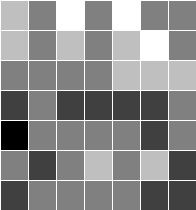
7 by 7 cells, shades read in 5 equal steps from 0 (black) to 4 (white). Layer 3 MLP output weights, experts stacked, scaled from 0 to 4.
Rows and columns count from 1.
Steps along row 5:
up same same same down up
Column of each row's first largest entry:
3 6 5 2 2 4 2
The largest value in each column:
3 2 4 3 4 4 3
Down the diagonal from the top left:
3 2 2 1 2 3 1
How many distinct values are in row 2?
3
